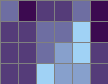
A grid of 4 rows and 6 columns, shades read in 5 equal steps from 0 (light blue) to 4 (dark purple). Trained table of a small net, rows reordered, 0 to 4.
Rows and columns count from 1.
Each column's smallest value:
2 3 0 1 0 3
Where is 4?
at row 1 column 2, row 1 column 6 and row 2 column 6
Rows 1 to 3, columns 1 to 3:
2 4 3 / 3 3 2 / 3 3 2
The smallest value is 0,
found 3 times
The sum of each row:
18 14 12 11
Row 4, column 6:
3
